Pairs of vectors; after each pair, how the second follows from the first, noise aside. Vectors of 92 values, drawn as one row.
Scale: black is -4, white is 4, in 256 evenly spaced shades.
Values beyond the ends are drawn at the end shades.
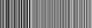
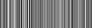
sign-scrambled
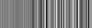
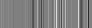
partly zeroed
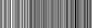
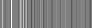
partly zeroed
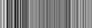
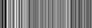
negated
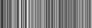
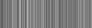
shrunk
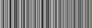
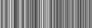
sign-scrambled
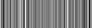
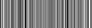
negated
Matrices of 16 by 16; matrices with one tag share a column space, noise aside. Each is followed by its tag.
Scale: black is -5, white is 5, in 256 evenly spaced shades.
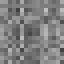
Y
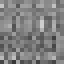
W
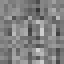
Y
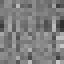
W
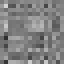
W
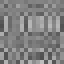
W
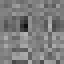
W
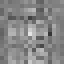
Y
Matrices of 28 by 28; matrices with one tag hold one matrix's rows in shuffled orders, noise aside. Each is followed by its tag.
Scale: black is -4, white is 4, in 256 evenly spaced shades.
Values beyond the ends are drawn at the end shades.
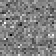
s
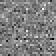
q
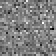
q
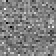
s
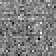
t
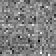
t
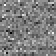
s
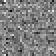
s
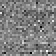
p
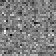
s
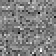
t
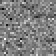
s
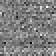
p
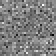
q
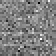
t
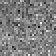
t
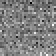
p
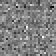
q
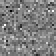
s
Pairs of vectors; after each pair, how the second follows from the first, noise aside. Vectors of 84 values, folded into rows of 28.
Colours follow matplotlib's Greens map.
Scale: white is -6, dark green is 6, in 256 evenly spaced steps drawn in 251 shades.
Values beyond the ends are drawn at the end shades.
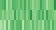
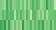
negated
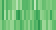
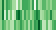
scaled up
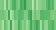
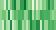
scaled up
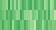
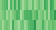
negated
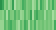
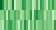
scaled up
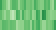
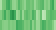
negated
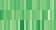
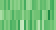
negated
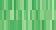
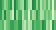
scaled up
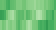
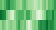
scaled up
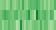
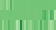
partly zeroed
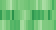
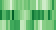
scaled up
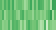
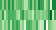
scaled up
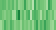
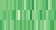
negated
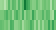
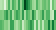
scaled up
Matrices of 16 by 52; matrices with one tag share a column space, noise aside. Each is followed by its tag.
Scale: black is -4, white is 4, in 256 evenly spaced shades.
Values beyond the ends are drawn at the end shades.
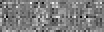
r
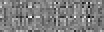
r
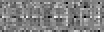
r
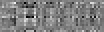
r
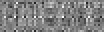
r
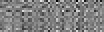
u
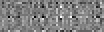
r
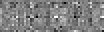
r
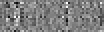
r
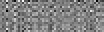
u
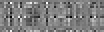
r
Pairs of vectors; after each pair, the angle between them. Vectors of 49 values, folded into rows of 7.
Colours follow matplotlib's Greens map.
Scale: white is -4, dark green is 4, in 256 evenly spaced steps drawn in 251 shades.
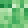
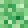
orthogonal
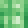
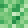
partly opposed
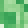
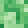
nearly opposite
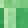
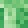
nearly parallel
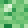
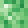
partly aligned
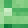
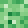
orthogonal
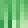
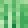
nearly opposite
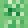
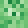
nearly opposite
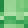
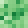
partly opposed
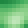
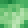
nearly parallel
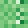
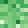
orthogonal
